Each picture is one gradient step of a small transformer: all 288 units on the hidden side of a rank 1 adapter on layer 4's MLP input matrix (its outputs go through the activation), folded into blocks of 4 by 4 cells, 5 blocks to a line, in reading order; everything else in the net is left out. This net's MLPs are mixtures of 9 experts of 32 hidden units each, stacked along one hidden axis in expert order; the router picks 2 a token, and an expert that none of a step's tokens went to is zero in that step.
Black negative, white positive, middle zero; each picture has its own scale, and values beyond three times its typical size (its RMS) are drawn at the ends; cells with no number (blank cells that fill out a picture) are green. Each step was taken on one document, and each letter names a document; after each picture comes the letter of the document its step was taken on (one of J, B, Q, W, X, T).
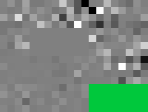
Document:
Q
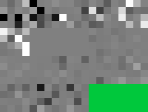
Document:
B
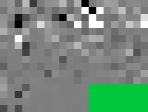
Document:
Q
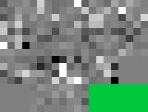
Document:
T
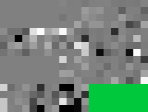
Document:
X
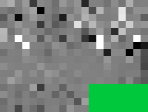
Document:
Q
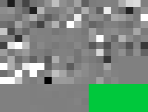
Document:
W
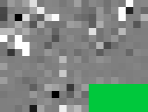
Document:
B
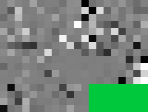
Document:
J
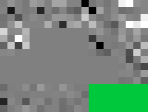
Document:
J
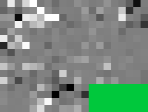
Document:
B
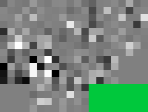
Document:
W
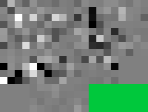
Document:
W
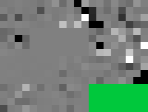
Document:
J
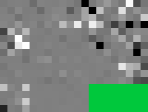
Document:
J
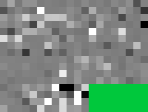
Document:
B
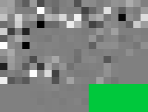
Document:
W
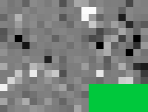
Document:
Q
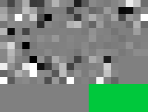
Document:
W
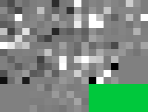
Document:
T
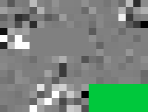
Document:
B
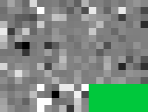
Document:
B
